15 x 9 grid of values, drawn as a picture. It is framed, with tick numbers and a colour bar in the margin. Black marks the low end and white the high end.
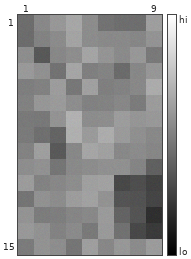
Ninth with the lowest average: bottom right. Average level on the scale: 50%. Stripes: none. Mirror symmetry: none. Odd patch: lower, in the bottom right.
